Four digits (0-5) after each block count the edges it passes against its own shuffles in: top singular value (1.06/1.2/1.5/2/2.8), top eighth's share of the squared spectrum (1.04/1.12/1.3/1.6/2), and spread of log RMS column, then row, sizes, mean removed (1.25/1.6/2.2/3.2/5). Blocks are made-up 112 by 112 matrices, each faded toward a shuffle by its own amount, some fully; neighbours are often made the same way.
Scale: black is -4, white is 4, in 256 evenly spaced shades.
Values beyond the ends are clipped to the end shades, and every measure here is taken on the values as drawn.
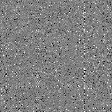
4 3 2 1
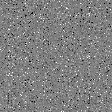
3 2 1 0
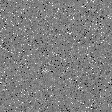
2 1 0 0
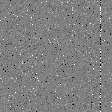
4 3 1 0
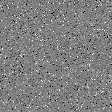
2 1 0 0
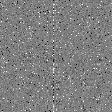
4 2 1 0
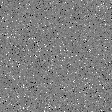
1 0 0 0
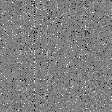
4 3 2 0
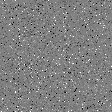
2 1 0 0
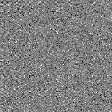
4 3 1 1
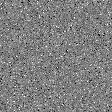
0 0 0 0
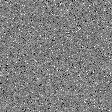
0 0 0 0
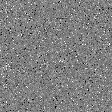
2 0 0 0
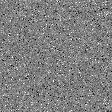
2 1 1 0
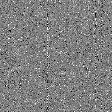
3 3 2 0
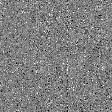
3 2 2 0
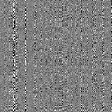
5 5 4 2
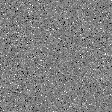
2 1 1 0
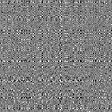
5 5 3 4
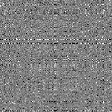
5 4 2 3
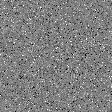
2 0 0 0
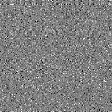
4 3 1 2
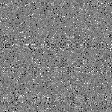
4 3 1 2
